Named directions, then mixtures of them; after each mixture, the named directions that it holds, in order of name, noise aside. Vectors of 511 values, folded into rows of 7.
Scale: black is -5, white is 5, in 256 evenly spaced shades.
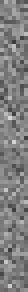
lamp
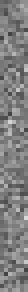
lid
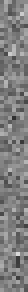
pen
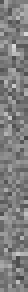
lamp, lid, pen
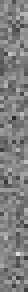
pen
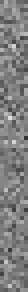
lamp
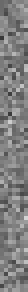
lid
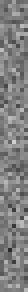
lamp, lid, pen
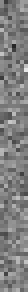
lamp, lid, pen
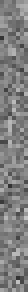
lid, pen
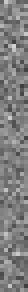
lamp, pen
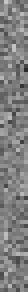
lamp, lid, pen
